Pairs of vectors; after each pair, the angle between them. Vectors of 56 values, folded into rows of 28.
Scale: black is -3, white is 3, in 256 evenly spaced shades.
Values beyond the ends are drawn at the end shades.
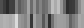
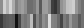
nearly opposite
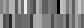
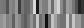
partly opposed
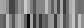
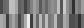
nearly opposite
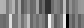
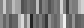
partly aligned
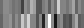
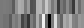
nearly opposite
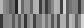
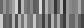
nearly opposite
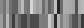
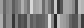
nearly parallel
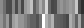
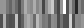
orthogonal
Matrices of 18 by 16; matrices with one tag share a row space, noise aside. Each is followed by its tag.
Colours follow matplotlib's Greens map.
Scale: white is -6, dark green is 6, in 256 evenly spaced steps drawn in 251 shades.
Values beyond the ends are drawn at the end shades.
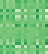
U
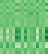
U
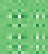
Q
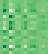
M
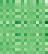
U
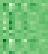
M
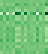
U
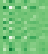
M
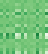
U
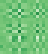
Q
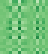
Q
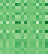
U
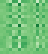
Q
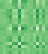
Q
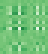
Q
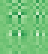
Q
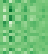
M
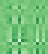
Q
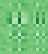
Q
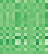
U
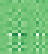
Q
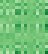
U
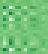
M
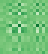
Q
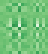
Q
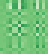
Q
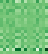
U
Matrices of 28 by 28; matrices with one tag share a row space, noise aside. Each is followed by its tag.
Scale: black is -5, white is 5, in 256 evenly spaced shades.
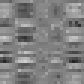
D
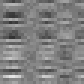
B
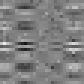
D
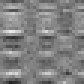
B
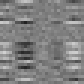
D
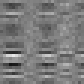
B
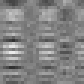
B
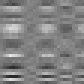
B
